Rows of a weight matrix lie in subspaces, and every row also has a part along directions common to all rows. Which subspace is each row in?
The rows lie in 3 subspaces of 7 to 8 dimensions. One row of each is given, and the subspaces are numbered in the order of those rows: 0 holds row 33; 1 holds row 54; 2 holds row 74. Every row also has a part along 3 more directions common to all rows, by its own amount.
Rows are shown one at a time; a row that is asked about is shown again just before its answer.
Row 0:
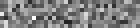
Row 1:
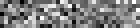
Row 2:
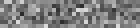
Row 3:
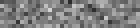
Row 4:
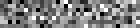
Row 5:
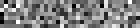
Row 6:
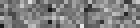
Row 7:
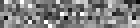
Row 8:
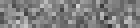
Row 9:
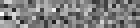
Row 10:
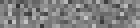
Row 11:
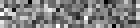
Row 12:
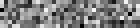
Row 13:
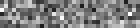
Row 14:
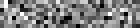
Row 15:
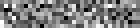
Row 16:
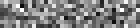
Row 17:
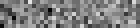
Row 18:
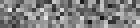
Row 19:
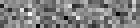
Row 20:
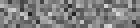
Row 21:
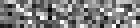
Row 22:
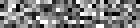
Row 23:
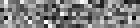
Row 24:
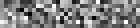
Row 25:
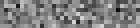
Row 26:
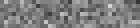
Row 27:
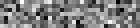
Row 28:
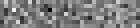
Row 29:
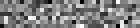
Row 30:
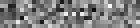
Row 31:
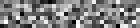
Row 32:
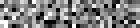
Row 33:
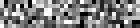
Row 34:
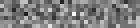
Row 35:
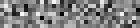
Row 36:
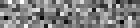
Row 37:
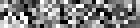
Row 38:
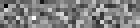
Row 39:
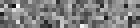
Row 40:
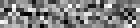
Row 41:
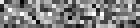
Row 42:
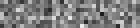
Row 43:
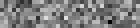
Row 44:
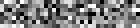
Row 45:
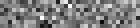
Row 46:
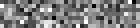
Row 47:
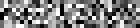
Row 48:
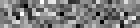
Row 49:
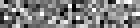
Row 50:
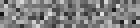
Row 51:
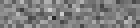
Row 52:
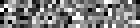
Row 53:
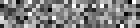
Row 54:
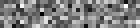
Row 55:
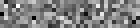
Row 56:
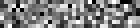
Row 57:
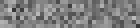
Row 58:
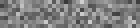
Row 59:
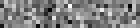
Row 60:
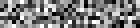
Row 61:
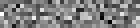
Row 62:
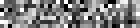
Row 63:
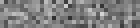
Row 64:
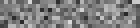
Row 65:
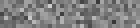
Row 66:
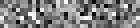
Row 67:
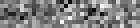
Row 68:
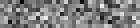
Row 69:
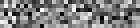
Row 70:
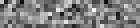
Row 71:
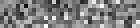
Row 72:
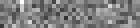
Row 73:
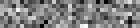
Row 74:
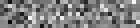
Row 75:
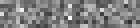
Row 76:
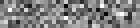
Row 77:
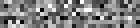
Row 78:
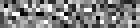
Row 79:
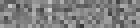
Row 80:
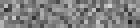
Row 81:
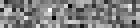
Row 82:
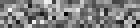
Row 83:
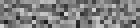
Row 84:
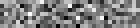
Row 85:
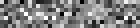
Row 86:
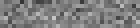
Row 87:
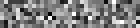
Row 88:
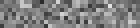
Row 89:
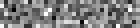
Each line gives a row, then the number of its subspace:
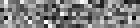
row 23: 0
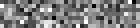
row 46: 1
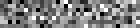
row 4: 2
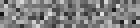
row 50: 1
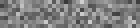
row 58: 0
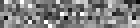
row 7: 0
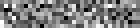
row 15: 2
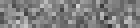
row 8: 2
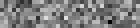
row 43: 1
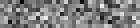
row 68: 2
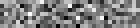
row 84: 0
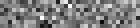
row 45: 2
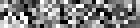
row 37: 2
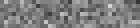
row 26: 0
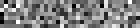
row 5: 1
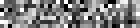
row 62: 1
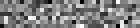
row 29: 2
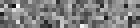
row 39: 1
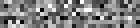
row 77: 1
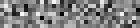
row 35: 2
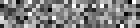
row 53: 1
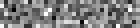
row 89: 0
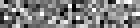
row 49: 1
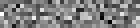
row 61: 1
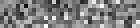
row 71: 0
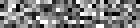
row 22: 0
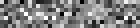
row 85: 0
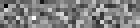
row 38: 2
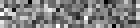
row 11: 1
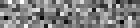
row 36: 1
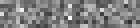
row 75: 1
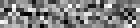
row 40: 2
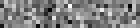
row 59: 0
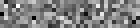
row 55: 1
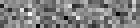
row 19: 0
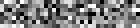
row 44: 0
